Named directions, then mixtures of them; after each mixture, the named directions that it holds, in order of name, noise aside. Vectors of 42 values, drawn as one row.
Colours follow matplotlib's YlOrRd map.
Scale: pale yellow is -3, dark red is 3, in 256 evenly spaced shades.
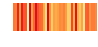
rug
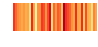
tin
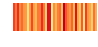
rug, tin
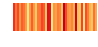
rug, tin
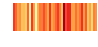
rug, tin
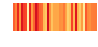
rug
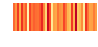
rug, tin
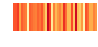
rug, tin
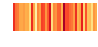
tin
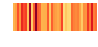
rug, tin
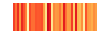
rug, tin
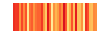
rug, tin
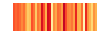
rug, tin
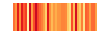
rug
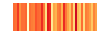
rug, tin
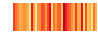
tin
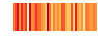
rug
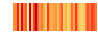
rug, tin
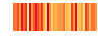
rug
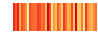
rug, tin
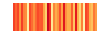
rug, tin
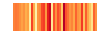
tin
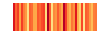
rug, tin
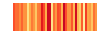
rug, tin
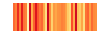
rug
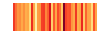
tin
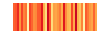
rug, tin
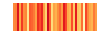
rug, tin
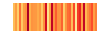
rug, tin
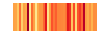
rug
